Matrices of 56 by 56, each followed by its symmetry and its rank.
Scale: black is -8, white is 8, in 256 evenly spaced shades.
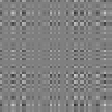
symmetric, rank one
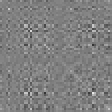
symmetric, rank three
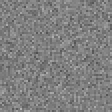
antisymmetric, full rank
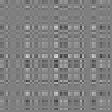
symmetric, rank one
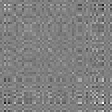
symmetric, rank three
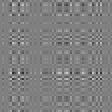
neither, rank one
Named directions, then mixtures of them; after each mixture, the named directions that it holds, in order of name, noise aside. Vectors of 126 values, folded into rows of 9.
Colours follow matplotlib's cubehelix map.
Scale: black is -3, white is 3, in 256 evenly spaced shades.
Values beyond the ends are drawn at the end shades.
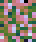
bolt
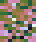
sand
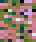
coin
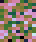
bolt, coin, sand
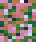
bolt, coin, sand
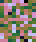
bolt, sand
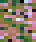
coin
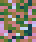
bolt, sand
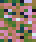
coin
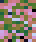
bolt, coin, sand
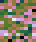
coin, sand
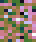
coin
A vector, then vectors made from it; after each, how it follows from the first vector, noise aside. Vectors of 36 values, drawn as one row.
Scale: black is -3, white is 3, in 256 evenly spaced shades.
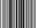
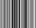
reversed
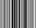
reversed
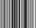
reversed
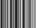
sign-scrambled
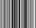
reversed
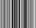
reversed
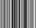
reversed
